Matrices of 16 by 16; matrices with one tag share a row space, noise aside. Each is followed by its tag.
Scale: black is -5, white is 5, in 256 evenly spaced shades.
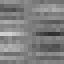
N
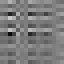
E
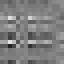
E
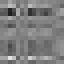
E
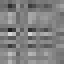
E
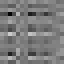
E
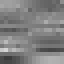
N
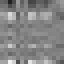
E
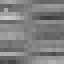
N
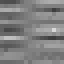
N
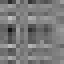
E
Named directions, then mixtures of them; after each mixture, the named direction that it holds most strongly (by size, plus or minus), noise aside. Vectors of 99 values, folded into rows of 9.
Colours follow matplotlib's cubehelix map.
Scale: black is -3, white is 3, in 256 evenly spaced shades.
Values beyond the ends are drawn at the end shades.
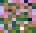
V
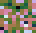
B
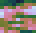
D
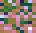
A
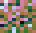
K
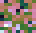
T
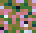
B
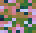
T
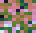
T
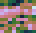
D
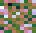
B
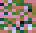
A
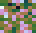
B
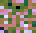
B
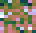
A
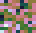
T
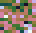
B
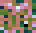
B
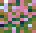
K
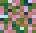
A
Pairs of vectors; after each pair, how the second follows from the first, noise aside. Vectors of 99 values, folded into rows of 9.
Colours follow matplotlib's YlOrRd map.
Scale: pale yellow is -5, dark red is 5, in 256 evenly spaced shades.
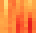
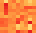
sign-scrambled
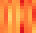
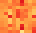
sign-scrambled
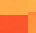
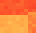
negated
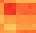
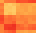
negated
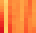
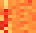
sign-scrambled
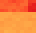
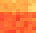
negated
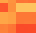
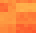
shrunk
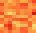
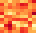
scaled up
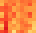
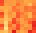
negated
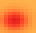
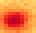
scaled up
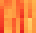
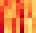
scaled up
